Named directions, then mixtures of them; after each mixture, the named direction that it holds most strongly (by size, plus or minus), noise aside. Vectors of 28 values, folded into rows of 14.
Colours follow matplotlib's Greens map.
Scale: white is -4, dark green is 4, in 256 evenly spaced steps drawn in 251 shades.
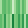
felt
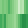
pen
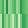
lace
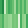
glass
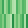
felt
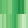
pen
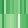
glass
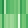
glass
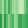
pen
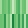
felt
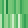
lace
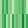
felt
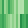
pen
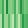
lace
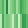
lace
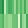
glass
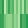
glass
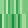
lace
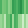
pen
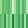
felt
